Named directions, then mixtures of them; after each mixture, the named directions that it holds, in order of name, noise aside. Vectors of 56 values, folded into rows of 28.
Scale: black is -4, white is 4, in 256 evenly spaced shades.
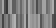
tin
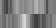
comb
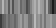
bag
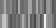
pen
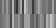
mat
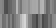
comb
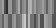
comb, pen, tin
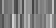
mat, tin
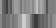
comb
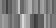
comb, pen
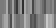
mat, pen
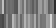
bag, mat, tin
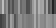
bag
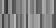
tin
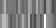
pen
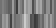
comb, mat, pen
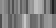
bag, comb, pen
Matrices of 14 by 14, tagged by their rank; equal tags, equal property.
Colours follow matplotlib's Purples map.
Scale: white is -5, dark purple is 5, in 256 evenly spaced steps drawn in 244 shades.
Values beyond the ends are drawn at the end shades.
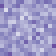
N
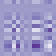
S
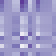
S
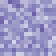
N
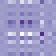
S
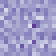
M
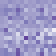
M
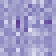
M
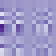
S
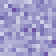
N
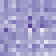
M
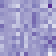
M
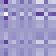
S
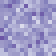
N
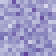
N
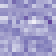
M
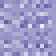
M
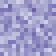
N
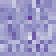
M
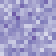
N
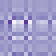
S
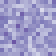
N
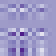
S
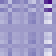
S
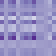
S
